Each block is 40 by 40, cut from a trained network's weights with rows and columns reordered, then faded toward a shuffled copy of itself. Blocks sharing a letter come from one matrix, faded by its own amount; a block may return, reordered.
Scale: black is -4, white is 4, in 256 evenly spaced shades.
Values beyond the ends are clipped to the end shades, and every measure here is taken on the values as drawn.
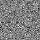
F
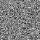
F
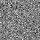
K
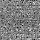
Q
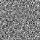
F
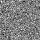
K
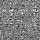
Q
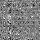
Q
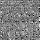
Q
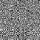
F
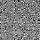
Q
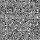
Q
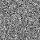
K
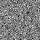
K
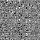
Q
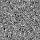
K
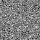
K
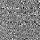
F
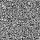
K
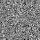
K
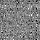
Q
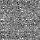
Q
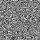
F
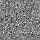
K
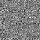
F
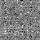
Q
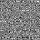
F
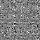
Q
